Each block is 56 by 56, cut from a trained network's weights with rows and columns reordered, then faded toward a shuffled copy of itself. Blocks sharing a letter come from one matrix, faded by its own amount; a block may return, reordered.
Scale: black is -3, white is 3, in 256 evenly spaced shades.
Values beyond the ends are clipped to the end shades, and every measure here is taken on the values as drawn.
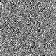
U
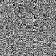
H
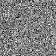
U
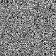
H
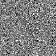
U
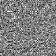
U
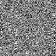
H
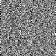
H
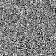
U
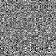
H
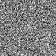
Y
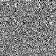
H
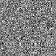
H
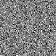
U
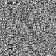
H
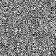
H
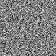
Y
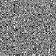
H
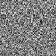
Y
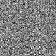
U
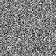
Y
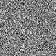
Y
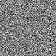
H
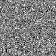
U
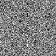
H
